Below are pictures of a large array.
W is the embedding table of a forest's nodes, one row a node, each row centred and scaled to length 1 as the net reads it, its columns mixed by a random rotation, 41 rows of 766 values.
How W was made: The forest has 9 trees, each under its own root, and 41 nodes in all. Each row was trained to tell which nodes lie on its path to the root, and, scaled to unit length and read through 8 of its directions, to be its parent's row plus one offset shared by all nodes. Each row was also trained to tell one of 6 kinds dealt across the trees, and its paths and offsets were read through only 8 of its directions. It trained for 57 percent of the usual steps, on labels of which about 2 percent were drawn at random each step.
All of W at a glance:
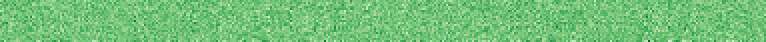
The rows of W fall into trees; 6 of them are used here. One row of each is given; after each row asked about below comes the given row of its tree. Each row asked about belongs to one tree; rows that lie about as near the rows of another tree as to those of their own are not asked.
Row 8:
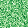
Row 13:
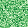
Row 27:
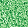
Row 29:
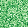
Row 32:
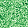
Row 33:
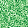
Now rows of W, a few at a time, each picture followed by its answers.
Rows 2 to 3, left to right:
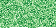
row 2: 32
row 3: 27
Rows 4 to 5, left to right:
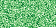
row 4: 8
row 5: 33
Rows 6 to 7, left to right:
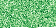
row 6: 8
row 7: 13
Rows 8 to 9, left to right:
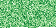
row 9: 27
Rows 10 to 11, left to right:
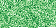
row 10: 33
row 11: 33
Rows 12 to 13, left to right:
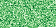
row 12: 29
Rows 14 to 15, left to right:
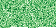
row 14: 13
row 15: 27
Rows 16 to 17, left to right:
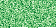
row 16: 8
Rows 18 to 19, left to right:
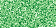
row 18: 29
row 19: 13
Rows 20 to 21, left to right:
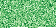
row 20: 8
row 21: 27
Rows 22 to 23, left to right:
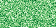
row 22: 33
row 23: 33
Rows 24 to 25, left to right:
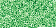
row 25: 13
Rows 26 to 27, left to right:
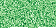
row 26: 27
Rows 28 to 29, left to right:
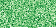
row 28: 8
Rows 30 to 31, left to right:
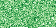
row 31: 29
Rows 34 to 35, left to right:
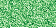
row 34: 8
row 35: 32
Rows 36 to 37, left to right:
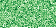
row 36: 13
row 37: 8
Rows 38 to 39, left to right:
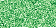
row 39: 32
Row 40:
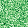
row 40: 32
